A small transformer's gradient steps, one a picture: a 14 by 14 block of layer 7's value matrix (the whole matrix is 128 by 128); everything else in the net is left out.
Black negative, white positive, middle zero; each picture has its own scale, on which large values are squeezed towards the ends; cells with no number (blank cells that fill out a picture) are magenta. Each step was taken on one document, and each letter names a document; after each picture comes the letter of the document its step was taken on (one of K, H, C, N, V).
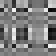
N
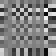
N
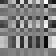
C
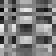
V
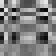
V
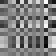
C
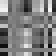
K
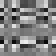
V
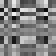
V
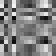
V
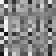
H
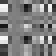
K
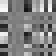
K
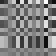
C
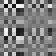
N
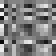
V
